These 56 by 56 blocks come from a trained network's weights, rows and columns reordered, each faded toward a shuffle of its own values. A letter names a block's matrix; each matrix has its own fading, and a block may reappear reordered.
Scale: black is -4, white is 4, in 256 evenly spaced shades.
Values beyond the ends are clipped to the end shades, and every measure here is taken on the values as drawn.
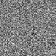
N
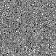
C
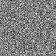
N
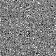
C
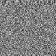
N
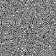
C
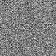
N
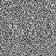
N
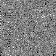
C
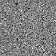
C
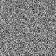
N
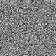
N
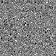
C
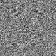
N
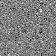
C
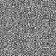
N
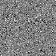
C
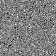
C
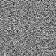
N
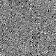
C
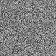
N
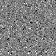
C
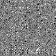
C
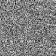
N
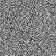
N
